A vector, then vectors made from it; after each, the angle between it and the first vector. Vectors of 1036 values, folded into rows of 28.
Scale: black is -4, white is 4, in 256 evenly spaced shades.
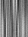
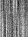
nearly parallel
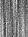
nearly parallel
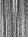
nearly parallel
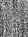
partly opposed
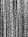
nearly opposite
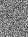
orthogonal
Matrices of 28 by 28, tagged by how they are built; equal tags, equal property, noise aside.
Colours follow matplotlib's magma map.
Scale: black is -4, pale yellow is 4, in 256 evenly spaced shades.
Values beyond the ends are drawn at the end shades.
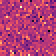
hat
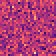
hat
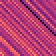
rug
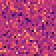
hat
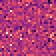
hat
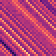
rug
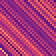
rug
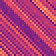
rug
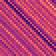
rug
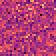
hat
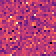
hat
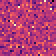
hat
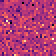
hat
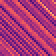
rug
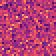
hat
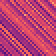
rug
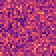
hat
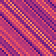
rug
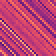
rug
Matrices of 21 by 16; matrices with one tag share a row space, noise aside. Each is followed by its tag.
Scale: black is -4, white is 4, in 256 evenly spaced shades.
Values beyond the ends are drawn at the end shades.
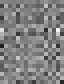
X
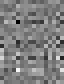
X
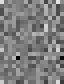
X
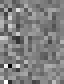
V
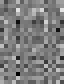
X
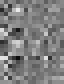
V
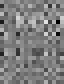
X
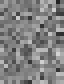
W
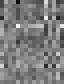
X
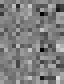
W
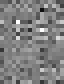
W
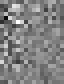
V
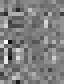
V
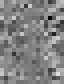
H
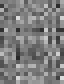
X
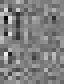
V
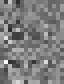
V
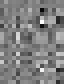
W
